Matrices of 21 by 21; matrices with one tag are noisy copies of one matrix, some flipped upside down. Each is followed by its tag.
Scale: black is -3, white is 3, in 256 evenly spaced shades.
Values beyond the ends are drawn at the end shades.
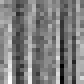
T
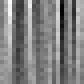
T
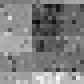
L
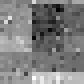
L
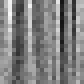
T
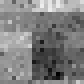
L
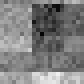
L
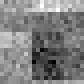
L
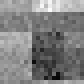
L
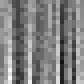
T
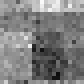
L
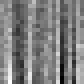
T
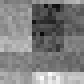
L
